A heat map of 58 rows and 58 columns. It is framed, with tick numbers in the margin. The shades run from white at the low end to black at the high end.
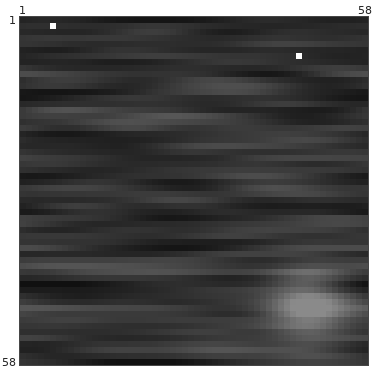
Lone odd cells: 2, each lower than its neighbours. Grain: streaks across. Mirror symmetry: none. Ninth with the lowest average: bottom right. Average level on the scale: 80%. Dips: one, in the bottom right. Histogram: skewed, a long tail of low values.
